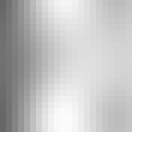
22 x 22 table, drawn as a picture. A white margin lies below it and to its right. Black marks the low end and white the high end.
The field climbs toward the right. The middle right is the smoothest part. The bottom middle is the ninth with the highest average.
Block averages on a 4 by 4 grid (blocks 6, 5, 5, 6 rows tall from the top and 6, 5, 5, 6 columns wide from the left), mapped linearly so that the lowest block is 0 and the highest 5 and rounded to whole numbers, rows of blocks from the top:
0453
0344
0454
0553
